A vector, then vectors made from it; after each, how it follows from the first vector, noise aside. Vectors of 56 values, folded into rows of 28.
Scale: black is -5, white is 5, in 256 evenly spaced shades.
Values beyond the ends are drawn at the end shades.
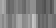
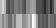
scaled up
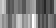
scaled up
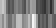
scaled up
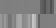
partly zeroed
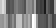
scaled up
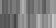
wrapped around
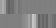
partly zeroed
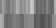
wrapped around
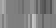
partly zeroed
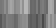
wrapped around
